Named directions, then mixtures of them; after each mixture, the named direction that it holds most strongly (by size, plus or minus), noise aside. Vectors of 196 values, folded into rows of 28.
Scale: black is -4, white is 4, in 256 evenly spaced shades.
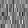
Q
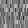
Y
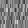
Y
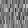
Y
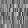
Y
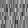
Y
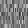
Y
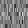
Q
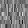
Q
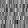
Y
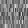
Y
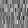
Y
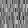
Y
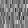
Y
